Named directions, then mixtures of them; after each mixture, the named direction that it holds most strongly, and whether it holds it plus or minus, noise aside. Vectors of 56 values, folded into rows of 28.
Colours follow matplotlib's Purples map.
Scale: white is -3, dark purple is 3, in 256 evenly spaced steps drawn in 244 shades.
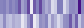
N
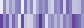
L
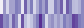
L, plus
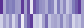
L, minus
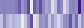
N, plus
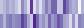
N, minus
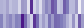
N, minus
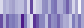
N, minus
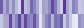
L, minus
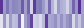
L, minus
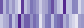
L, minus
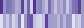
L, minus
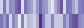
L, plus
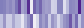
N, plus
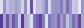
L, plus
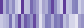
L, minus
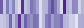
L, minus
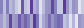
N, minus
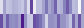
N, minus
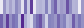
L, plus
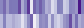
N, plus
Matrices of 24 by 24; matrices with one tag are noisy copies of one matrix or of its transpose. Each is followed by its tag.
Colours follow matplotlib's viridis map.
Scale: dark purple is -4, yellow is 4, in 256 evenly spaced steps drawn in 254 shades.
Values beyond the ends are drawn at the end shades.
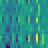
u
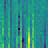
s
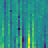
s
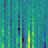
s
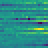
s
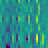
u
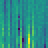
s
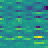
u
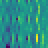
u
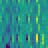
u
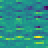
u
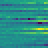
s
